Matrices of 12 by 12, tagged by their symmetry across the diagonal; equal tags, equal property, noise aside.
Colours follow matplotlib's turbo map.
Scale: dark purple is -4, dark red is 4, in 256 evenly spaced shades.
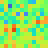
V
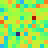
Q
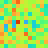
V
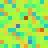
Q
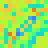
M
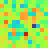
Q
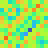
M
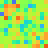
M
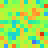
Q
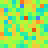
V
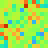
M
